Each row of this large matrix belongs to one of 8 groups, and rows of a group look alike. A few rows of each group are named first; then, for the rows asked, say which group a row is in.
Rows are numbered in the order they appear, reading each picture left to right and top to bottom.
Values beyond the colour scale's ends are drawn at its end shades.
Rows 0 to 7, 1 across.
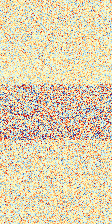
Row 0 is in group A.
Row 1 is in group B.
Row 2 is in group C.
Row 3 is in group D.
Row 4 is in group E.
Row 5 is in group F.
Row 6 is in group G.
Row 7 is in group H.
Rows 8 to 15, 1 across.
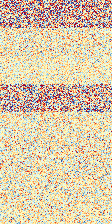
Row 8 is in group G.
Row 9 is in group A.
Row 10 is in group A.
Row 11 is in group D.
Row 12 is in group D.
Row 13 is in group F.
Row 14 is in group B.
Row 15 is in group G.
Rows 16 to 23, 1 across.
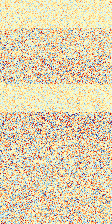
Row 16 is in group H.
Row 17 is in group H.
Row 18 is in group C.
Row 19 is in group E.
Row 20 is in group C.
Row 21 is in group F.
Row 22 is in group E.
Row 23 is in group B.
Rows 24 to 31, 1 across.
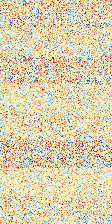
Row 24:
D
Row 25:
B
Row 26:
D
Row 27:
C
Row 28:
G
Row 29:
A
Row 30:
G
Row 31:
F
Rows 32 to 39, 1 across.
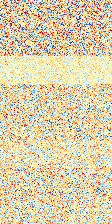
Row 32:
G
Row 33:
H
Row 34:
H
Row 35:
D
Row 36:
G
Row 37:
E
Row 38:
E
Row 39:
H
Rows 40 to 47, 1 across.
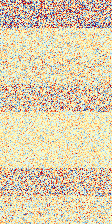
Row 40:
D
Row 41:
E
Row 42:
C
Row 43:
G
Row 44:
A
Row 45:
A
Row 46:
H
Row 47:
F
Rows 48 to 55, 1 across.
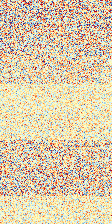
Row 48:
D
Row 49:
F
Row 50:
C
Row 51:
C
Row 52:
G
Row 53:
G
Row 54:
H
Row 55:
F
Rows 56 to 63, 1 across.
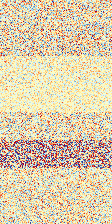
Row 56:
D
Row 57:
A
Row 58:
F
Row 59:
G
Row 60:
B
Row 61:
H
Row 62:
E
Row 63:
C
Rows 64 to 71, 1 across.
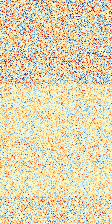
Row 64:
A
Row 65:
D
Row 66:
F
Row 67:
F
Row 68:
A
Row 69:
E
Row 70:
H
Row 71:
H
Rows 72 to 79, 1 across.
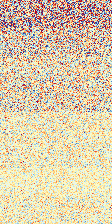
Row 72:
C
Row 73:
D
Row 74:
E
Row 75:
D
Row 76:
H
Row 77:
B
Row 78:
D
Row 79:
A
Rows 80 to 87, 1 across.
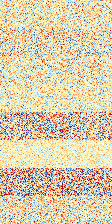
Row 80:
A
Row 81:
D
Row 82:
C
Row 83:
B
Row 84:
H
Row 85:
E
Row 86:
A
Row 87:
D
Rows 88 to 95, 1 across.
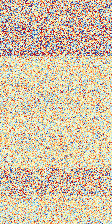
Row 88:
B
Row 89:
D
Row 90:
B
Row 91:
E
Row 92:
E
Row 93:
H
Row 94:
B
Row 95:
D
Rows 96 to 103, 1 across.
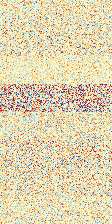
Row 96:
D
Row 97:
G
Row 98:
A
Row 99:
F
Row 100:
D
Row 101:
A
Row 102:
A
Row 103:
E
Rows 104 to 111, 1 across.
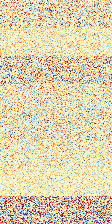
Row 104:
G
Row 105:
E
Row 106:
B
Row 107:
D
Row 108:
D
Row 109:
H
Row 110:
G
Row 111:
F
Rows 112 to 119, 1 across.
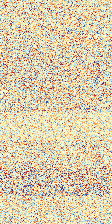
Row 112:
G
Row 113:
A
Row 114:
E
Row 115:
D
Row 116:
G
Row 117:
E
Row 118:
F
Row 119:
D
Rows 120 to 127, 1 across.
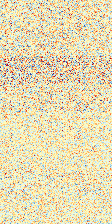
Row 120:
G
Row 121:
H
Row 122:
H
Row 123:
G
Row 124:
G
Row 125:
A
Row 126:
F
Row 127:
D
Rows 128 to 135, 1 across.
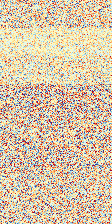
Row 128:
B
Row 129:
F
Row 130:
F
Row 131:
A
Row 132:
G
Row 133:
D
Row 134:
H
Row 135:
C
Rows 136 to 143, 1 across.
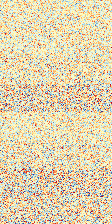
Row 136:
E
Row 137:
F
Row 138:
G
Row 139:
A
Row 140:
C
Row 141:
E
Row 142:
D
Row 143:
E
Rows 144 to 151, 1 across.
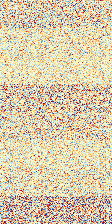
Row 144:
E
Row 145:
B
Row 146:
H
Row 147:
G
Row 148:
C
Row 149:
B
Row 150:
B
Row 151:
B
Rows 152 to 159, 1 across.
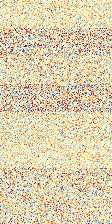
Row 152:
G
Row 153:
F
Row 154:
G
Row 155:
A
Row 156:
A
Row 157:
E
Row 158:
F
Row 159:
D
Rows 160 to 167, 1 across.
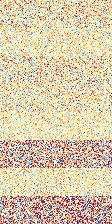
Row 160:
F
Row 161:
B
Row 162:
D
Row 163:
A
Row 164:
C
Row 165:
A
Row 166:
D
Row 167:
C
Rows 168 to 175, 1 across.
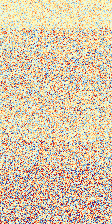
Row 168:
C
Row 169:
D
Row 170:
B
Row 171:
G
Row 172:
H
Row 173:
D
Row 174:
A
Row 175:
E
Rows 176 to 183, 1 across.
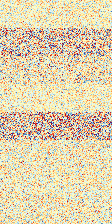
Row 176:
B
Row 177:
G
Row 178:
G
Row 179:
F
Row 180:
C
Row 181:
B
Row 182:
F
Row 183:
A
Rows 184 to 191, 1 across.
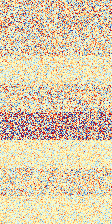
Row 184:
A
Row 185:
H
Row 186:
D
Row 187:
G
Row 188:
H
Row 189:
E
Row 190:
B
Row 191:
A
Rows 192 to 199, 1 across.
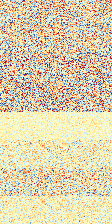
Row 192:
D
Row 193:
D
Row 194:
F
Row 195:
H
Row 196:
A
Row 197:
C
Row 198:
D
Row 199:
C
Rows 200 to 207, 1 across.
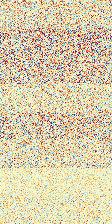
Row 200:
D
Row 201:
C
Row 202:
G
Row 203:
C
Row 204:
C
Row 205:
D
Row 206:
B
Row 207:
E
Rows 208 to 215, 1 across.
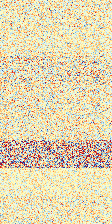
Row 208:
G
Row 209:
E
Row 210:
E
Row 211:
E
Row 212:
A
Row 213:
F
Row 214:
C
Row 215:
E
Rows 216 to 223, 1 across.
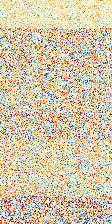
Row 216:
E
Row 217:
B
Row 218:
B
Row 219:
C
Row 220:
H
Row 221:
A
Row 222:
E
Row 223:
F
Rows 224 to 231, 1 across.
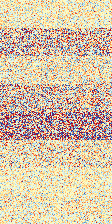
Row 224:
A
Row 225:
F
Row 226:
B
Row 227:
E
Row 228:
A
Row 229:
G
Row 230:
G
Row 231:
F
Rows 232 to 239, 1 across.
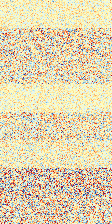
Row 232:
A
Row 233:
C
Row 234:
F
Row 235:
D
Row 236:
D
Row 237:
A
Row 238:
F
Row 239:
H
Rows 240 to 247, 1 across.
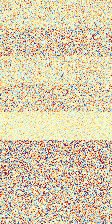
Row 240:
F
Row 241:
A
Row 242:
F
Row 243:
H
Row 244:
A
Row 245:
B
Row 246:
F
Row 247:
B
